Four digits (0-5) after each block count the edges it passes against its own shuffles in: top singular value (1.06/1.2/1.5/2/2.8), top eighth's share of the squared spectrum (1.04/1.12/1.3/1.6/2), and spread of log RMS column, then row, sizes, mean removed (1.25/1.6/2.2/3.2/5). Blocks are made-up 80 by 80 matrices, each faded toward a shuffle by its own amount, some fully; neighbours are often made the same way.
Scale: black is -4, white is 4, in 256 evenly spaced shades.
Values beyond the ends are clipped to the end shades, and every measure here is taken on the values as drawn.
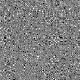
4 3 1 1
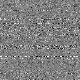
2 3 0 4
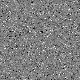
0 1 0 1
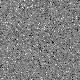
0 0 0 0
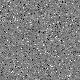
0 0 0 0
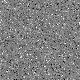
0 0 0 0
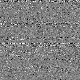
2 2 0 3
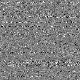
1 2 0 3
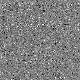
1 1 0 2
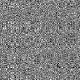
4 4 2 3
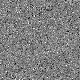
0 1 0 0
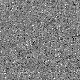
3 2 0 0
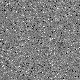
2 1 0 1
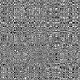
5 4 3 3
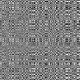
5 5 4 4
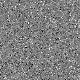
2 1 0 0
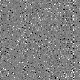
4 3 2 1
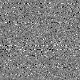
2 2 0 3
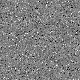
0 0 0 1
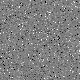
0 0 0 0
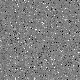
1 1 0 0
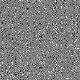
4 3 2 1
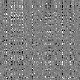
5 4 3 2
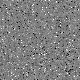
2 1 0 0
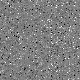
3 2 1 0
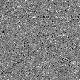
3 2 0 1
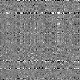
5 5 2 3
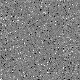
0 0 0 0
